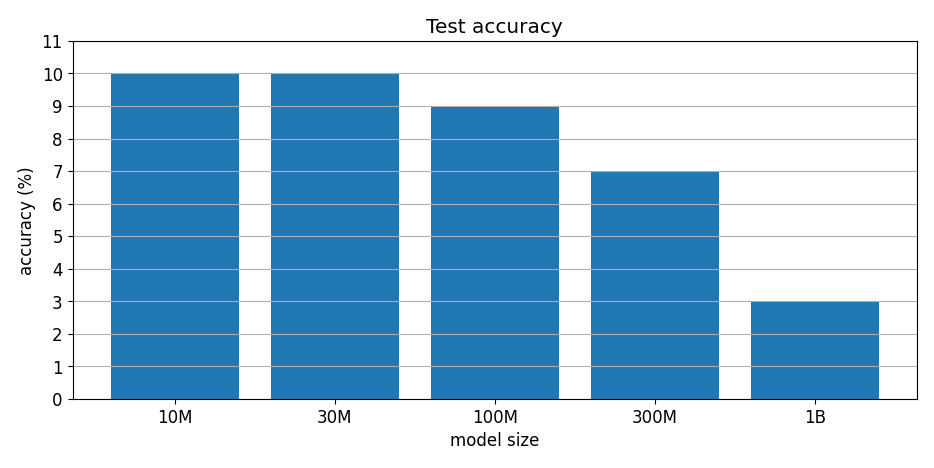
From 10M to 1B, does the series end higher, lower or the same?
lower
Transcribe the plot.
Title: Test accuracy
x-axis: model size, ticks 10M 30M 100M 300M 1B
y-axis: accuracy (%), ticks 0 1 2 3 4 5 6 7 8 9 10 11
Values:
10 10 9 7 3
